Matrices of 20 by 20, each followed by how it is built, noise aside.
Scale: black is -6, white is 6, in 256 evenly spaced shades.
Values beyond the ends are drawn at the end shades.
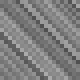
Toeplitz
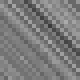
Toeplitz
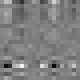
low rank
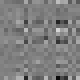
low rank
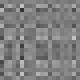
low rank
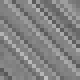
Toeplitz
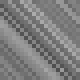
Toeplitz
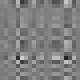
low rank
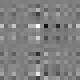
low rank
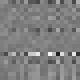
low rank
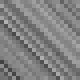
Toeplitz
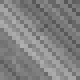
Toeplitz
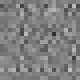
low rank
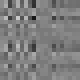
low rank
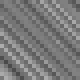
Toeplitz
